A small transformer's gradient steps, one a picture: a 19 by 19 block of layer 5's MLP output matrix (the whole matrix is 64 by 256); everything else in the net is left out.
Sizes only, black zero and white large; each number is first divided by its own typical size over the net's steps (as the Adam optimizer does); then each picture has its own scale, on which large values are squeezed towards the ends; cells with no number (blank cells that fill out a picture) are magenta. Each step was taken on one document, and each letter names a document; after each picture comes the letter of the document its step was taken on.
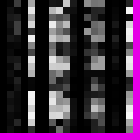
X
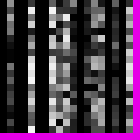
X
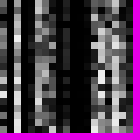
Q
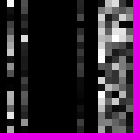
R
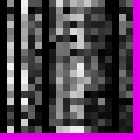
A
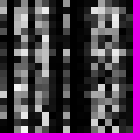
Q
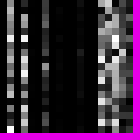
R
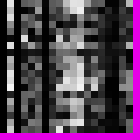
A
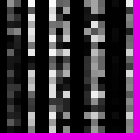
X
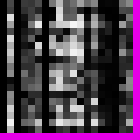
A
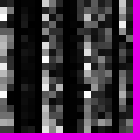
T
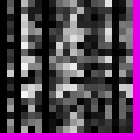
A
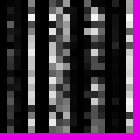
X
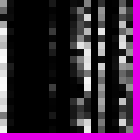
T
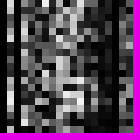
A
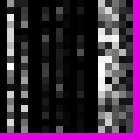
R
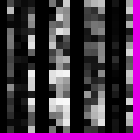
X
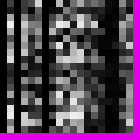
A
